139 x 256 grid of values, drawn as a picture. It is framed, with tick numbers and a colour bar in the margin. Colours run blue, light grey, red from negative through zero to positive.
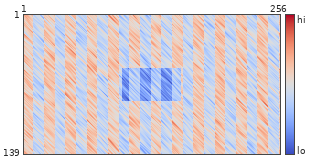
Overall the values sit about 50% of the way up the scale. In the centre lies a patch that is lower than the rest. Upright stripes repeat 12 times across the table. There is no overall slope. The ninth with the lowest average is the centre.
